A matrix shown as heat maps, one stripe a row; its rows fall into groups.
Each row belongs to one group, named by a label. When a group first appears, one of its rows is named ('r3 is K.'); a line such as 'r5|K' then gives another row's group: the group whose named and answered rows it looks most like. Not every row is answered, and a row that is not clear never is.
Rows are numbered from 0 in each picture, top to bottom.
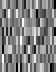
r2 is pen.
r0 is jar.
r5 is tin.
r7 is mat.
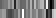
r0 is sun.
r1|pen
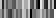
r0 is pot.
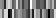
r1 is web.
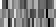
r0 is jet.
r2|web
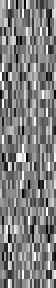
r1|pen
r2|web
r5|sun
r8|jet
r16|pen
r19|pen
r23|sun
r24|tin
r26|web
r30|pen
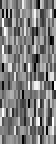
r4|sun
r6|pot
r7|tin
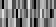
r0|tin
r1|mat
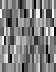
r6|web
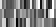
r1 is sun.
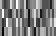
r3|tin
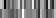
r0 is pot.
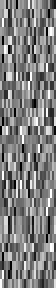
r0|mat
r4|tin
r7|sun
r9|pot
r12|sun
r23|sun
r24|web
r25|web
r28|tin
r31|jet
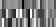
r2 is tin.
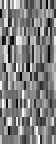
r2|web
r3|pot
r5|web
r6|web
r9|jet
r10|pen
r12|pen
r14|jar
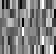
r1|pot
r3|pen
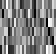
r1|tin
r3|web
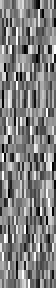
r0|pot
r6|pot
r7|pot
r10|tin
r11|tin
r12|sun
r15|web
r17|pot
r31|pot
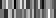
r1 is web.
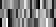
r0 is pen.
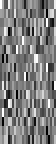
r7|sun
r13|tin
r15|web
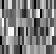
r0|tin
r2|pot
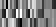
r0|mat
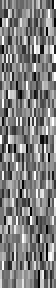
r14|sun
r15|jet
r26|pen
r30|pot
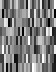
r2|web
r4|mat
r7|mat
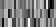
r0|sun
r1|web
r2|tin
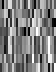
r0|tin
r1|web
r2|mat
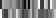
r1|jet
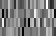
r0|sun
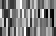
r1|pot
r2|pot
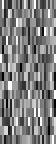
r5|tin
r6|jet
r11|mat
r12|mat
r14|web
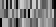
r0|mat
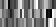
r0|jar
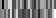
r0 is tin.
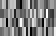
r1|sun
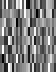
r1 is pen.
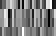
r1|web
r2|web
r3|pen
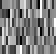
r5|jar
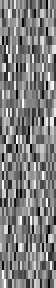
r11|pen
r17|tin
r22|sun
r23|pot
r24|jar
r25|web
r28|sun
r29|mat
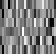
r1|tin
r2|sun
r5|tin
